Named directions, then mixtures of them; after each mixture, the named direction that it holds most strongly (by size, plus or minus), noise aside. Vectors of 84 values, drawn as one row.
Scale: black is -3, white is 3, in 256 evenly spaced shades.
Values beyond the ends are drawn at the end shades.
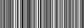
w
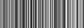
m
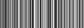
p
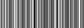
p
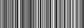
w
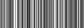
w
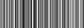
m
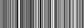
p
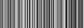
m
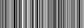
w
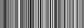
p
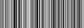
w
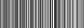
m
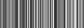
m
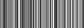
m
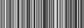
p
